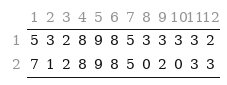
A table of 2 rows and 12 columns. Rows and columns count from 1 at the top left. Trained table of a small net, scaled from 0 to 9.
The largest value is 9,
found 2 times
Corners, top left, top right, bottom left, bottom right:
5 2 7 3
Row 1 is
5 3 2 8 9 8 5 3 3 3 3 2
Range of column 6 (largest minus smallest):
0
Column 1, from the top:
5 7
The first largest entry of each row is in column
5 5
